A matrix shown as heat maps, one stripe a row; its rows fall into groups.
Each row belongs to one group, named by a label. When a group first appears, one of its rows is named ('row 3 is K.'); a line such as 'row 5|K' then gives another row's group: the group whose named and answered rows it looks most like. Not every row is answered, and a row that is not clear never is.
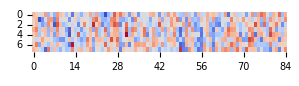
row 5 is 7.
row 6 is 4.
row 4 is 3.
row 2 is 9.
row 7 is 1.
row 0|3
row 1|9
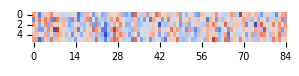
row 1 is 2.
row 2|3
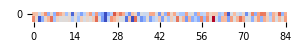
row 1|9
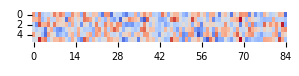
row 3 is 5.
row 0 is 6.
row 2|6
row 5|6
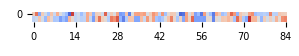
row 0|4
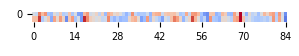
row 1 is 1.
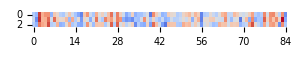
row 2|7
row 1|6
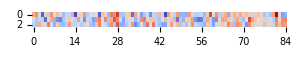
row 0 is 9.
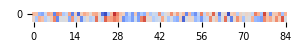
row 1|6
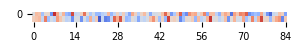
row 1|3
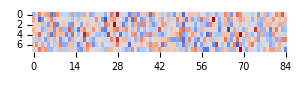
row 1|9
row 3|9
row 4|1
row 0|2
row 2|6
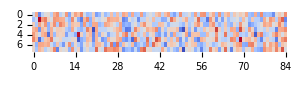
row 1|6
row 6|7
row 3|4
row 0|2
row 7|6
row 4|3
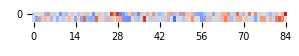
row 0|5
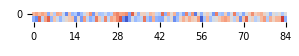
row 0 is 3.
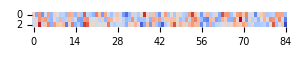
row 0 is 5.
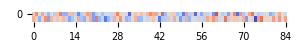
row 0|4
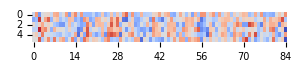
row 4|7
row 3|7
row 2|7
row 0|2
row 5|1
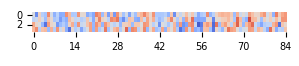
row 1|5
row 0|5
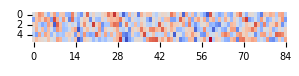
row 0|6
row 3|4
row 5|4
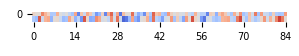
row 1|5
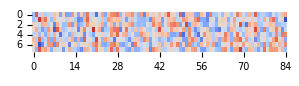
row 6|9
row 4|2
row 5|1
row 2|7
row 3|9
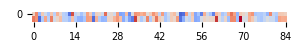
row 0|4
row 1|4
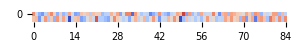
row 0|9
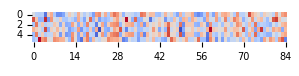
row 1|3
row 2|2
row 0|5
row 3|3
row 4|2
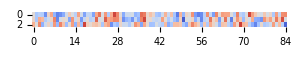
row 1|6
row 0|5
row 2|1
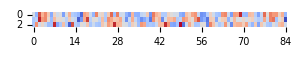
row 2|2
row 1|7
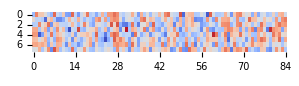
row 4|9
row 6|3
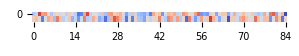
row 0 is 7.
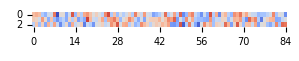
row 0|1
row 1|7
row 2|2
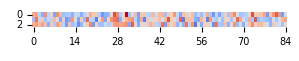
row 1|2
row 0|3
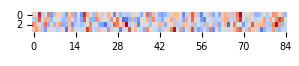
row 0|1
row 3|1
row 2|3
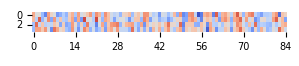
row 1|1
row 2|2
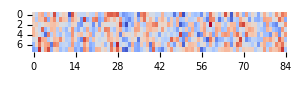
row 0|6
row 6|2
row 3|4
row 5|6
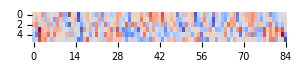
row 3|6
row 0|4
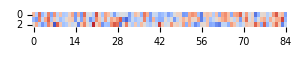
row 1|5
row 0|1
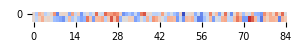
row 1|7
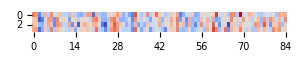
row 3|9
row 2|9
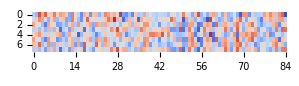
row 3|2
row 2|1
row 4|4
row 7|2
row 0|6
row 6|1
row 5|1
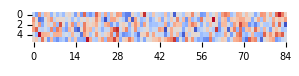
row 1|9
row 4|6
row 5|7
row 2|1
